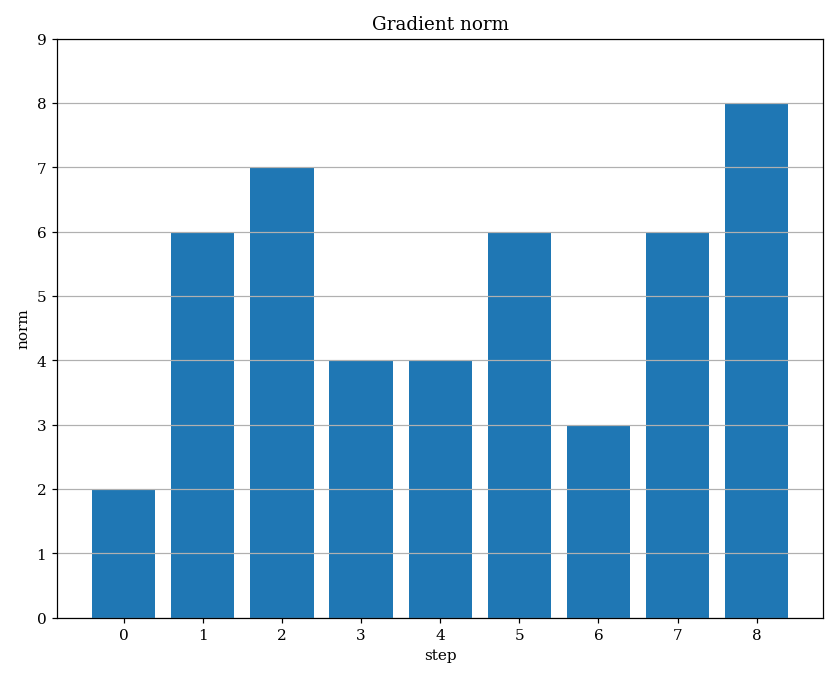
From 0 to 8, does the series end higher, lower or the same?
higher
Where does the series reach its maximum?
8
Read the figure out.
Title: Gradient norm
x-axis: step, ticks 0 1 2 3 4 5 6 7 8
y-axis: norm, ticks 0 1 2 3 4 5 6 7 8 9
Values:
2 6 7 4 4 6 3 6 8
